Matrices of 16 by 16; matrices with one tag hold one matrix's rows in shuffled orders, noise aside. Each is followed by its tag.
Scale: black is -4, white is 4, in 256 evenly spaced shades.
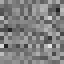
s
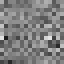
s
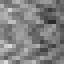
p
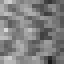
p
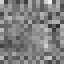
s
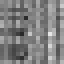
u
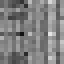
u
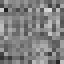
s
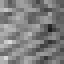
p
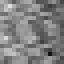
p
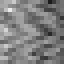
p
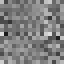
s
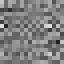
s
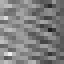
p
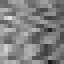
p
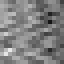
p
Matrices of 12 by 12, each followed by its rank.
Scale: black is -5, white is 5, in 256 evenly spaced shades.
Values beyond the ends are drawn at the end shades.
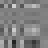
one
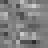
two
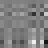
one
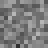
full rank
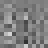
two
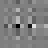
one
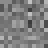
two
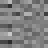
two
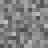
full rank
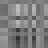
one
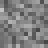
full rank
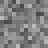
full rank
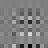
one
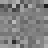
two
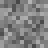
full rank
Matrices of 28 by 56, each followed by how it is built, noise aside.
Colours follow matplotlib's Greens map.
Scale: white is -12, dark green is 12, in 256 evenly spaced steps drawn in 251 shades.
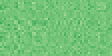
low rank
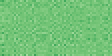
low rank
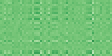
low rank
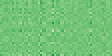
low rank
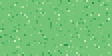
sparse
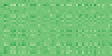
low rank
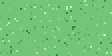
sparse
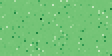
sparse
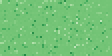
sparse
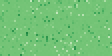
sparse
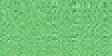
low rank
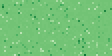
sparse
